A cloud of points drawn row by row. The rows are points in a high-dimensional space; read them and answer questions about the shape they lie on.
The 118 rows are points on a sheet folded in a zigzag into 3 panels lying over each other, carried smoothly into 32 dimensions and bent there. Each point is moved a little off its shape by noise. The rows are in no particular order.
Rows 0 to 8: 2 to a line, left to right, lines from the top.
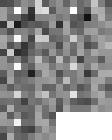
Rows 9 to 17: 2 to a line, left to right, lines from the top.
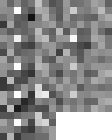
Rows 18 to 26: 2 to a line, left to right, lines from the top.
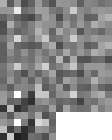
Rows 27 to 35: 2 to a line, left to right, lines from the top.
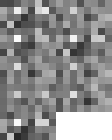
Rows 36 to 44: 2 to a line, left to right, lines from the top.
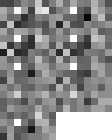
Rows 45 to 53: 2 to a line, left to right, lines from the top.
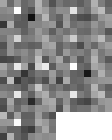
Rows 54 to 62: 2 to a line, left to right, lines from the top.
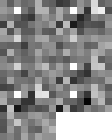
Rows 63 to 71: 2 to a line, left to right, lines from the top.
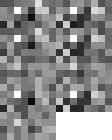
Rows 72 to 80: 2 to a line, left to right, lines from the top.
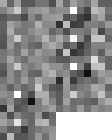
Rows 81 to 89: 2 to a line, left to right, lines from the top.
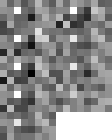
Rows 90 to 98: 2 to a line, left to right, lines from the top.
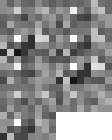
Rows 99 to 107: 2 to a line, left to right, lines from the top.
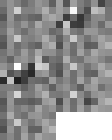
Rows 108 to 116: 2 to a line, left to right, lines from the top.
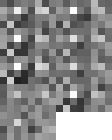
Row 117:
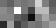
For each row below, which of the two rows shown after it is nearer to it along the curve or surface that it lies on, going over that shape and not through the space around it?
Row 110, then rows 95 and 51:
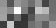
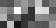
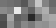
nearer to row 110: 95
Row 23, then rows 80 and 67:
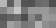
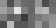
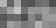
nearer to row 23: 67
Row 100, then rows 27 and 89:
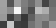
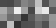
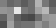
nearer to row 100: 27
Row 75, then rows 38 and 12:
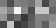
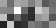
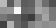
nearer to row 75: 38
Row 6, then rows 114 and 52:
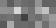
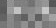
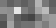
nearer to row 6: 114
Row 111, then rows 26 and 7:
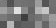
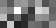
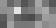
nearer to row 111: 26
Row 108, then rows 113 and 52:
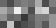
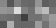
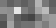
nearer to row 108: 113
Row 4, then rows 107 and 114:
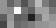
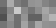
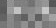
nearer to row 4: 107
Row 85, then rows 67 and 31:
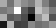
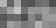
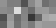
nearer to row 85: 31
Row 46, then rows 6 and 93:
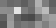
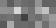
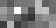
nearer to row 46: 93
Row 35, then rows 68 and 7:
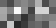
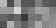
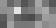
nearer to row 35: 68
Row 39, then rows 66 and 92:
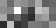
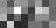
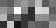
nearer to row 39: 92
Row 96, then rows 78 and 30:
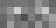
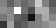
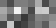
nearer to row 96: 30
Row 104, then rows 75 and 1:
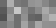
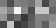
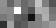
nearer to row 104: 1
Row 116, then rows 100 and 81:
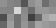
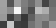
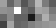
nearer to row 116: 81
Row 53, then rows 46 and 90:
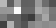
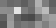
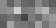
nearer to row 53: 46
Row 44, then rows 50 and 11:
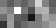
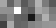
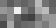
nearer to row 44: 50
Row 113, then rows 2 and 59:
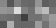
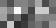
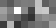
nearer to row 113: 2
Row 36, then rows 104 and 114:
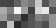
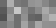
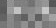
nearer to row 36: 114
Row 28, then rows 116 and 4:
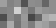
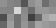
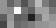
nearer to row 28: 116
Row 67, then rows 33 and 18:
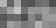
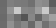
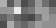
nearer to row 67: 33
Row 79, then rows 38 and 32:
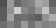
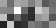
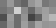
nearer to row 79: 32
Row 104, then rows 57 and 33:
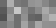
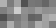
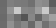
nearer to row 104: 57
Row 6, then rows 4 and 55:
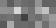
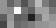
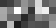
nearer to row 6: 55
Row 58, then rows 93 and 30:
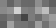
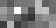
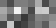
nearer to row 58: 30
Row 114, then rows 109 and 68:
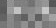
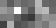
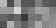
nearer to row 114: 68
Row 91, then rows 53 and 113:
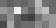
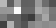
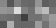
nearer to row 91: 53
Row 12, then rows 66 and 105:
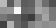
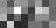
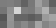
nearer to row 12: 105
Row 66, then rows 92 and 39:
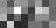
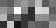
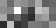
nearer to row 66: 92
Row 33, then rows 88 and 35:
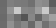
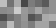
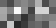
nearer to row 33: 35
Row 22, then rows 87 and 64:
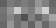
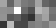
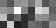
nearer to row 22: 64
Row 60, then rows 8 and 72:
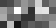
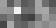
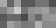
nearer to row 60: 8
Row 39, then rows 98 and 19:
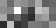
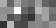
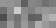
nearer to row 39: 98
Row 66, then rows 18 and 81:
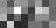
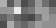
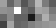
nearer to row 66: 18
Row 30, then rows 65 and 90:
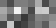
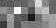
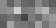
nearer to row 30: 90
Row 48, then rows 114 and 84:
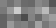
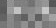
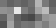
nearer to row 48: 114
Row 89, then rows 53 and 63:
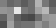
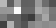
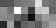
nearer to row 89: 53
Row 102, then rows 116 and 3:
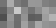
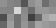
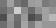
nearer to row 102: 3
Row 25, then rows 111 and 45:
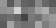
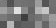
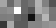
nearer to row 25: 111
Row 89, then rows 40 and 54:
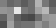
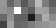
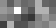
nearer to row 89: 54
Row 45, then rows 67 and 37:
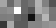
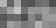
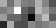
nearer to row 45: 37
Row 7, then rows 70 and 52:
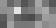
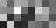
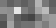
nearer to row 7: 52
